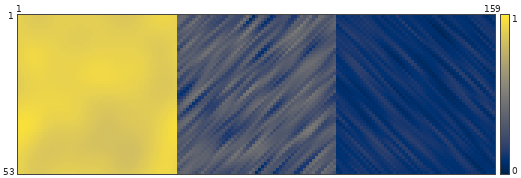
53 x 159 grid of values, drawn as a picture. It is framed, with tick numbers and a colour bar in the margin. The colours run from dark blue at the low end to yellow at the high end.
It is made of 1 by 3 panels. Panel 1,1: very high, smooth, faint in contrast. Panel 1,2: low, slanting up to the right. Panel 1,3: very low, slanting down to the right, faint in contrast.
